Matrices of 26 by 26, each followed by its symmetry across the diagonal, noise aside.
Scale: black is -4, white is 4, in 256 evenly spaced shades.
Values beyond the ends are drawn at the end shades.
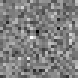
antisymmetric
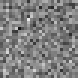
antisymmetric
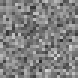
symmetric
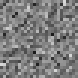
symmetric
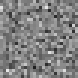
neither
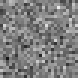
antisymmetric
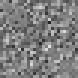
symmetric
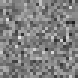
neither
